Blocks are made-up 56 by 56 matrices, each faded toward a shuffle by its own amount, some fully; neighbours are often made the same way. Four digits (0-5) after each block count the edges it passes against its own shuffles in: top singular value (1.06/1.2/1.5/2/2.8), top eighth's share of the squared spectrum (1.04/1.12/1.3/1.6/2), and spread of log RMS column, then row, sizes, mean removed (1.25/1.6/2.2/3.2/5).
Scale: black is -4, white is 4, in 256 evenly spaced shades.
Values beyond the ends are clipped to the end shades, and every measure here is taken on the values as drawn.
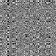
4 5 3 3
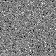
2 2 0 0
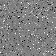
1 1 0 0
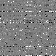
4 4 1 2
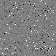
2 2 0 0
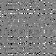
4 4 1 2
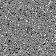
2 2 0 0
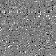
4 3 1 1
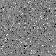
3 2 1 0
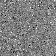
0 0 0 0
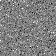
0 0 0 0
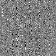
1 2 3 0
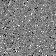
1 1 0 0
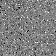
2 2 0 0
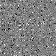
2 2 1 1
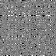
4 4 1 2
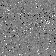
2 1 0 0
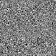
2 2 0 2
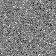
0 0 0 0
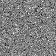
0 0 0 0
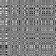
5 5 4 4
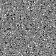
2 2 0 0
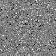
2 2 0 1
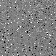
2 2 0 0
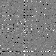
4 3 1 1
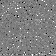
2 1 0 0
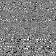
2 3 0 3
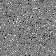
0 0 0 0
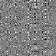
4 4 3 2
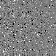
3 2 1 0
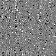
3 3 2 0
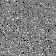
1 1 0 0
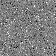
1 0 0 0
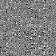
3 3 2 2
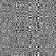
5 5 3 3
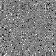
3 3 1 0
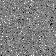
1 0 0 0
